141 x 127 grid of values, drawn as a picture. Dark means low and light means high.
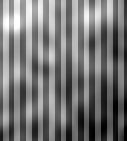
Ninth with the highest average: top left. Slope: up to the top left. Ninth with the lowest average: bottom right. Lone odd cells: none. Stripes: upright, repeating 11 times.
